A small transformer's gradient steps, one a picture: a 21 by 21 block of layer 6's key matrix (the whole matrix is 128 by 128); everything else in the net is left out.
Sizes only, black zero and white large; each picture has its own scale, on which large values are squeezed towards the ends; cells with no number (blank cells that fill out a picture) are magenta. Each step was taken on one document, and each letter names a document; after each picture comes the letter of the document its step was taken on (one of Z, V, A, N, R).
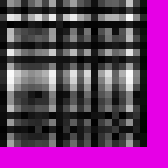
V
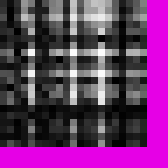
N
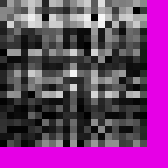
N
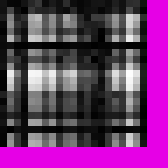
V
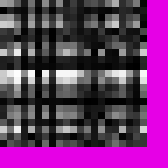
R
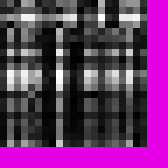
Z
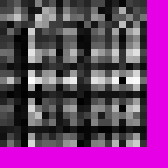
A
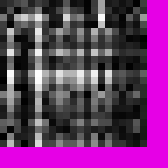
Z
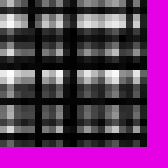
R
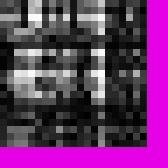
Z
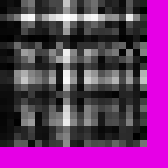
A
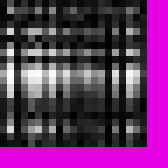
V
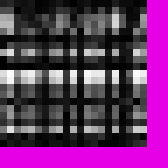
R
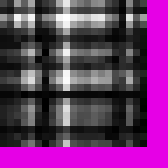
A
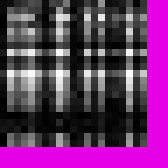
Z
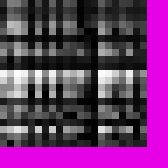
R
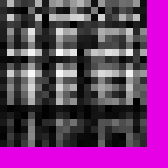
N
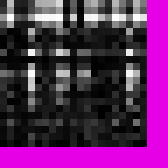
N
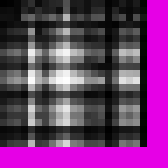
A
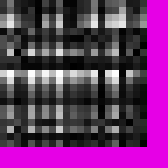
R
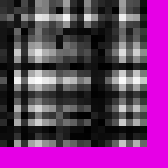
A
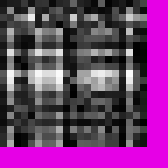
Z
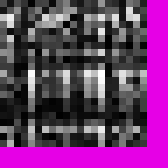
V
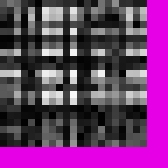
N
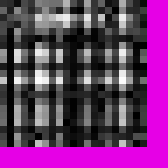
A
